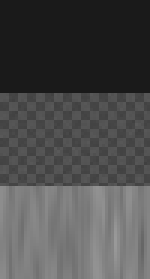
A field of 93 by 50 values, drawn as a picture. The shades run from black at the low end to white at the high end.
It is made of 3 by 1 panels. Panel 1,1: very low, flat. Panel 2,1: low, checkered, faint in contrast. Panel 3,1: middling, streaked downward, faint in contrast.
